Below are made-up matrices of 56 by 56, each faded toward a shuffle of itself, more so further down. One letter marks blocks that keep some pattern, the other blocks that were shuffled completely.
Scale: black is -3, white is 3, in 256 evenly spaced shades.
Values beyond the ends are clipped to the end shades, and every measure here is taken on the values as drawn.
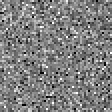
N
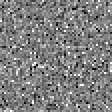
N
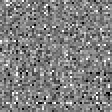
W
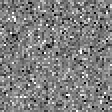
N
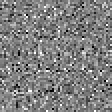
W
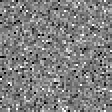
N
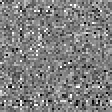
W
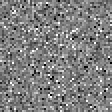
N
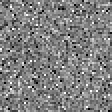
N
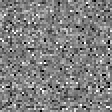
W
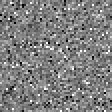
N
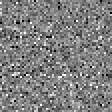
W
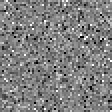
N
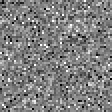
N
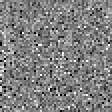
W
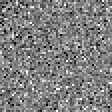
N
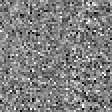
W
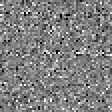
W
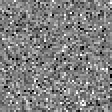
W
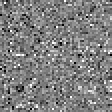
W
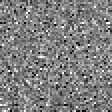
W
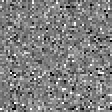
W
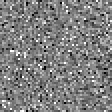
N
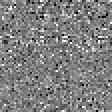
W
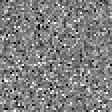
N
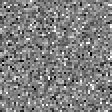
N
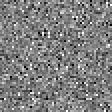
W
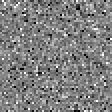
W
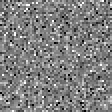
N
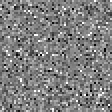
W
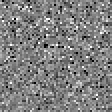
W
